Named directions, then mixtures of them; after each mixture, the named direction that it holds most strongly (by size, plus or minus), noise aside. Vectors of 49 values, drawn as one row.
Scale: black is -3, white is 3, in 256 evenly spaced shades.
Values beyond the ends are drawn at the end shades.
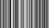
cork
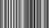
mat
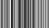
cork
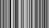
cork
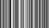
cork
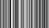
cork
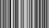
cork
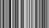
cork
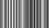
mat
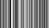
cork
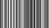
mat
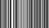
cork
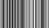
mat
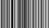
cork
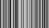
cork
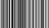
mat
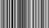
mat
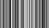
cork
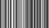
mat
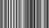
mat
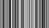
cork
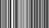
cork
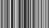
cork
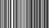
mat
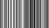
mat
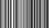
mat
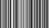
cork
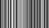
mat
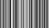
cork
